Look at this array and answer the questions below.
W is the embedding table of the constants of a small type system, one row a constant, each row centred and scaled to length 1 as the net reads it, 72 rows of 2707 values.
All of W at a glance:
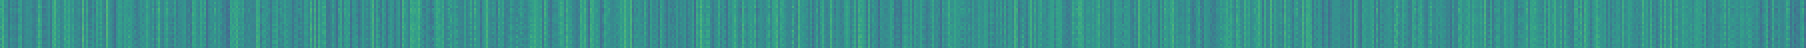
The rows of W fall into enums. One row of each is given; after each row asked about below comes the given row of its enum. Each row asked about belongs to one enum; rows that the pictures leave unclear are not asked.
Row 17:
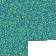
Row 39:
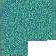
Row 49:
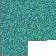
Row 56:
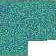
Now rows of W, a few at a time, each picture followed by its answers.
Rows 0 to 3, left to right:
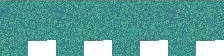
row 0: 39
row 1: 49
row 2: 17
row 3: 49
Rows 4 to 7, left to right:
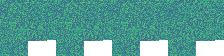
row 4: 17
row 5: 17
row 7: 39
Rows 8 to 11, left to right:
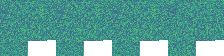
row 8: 49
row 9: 49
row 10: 49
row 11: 56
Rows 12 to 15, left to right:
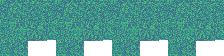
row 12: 17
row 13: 17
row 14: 17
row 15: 17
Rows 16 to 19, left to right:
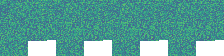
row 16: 56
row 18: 17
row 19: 17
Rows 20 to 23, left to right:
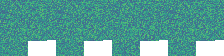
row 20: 49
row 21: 49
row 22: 17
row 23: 49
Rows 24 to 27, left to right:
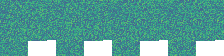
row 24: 49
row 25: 17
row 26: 39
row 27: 39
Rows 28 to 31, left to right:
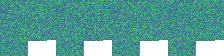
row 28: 49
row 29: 56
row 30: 49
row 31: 39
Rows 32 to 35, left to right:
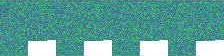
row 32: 56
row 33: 49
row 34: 49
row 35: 17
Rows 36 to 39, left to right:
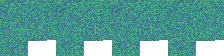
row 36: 17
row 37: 56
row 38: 56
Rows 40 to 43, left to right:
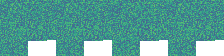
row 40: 17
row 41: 17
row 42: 56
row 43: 17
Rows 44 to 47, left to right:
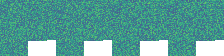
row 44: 17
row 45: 49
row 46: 56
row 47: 56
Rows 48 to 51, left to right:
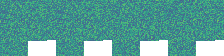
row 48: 49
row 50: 17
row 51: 39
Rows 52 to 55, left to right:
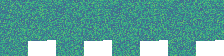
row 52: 49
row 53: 56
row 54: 56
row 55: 39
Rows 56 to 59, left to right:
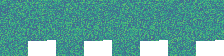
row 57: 17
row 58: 17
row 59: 39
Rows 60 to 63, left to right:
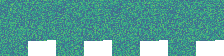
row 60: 17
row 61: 56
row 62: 56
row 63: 49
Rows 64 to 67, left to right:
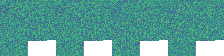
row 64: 56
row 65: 56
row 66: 39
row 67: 49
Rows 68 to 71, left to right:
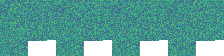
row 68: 17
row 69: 56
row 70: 56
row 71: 39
